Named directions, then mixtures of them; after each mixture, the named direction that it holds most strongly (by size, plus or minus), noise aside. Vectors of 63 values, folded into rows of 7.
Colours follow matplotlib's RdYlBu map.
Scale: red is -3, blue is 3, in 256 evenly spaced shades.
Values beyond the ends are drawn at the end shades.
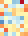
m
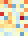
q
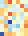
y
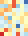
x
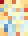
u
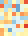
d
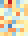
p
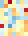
p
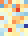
d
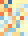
p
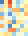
p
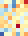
x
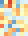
p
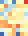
x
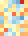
m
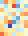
d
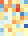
d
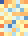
p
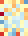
x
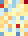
x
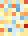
d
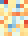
d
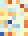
y
